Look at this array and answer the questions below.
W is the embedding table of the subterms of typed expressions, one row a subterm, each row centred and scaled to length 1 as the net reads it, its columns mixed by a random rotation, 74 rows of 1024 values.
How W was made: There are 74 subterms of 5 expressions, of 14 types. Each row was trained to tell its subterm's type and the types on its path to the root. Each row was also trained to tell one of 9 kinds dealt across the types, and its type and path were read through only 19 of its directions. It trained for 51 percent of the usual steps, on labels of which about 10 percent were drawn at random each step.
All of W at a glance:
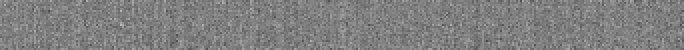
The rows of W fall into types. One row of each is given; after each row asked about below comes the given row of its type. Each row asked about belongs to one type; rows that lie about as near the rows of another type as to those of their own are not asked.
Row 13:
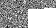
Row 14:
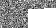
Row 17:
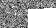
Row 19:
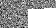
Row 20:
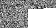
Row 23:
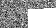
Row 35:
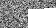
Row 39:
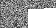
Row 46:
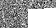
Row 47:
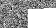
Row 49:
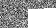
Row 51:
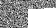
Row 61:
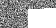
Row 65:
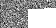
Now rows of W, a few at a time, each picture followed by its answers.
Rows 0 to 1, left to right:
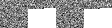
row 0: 46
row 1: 14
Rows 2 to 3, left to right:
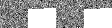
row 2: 14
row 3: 17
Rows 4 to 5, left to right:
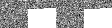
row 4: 23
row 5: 14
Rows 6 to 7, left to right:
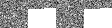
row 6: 49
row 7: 47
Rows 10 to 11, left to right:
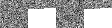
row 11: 65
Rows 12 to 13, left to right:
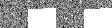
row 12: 49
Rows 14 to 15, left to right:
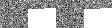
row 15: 19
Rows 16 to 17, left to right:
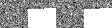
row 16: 17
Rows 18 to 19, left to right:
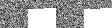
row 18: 17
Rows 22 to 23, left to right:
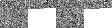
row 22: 61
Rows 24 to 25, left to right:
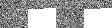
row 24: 19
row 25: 14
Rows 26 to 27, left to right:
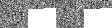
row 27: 20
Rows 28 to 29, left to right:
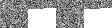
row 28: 13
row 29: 61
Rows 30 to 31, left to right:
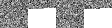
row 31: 65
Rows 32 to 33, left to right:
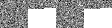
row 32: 20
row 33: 51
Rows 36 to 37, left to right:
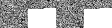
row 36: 13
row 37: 47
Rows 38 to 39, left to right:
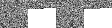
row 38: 23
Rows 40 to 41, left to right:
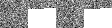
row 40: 23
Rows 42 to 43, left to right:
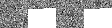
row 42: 23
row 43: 39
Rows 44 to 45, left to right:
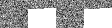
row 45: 61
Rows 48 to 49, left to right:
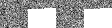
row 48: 17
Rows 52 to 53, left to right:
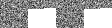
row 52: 19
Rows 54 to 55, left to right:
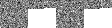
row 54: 17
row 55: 20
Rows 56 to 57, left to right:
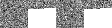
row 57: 46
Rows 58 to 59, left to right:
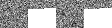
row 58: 35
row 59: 47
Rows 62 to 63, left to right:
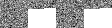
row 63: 13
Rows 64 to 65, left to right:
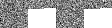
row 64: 61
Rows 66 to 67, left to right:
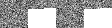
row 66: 13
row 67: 47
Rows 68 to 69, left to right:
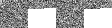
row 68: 19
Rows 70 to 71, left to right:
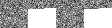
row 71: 61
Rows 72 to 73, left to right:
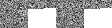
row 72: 13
